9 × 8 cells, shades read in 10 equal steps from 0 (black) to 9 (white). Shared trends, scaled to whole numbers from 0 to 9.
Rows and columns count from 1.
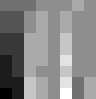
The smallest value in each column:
0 1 4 5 5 5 4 5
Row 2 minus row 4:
1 1 -1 0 0 -1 0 0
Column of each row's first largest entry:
7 4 4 6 6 6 6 6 6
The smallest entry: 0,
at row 9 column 1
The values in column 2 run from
1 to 4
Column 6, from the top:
5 6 6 7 7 8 7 8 9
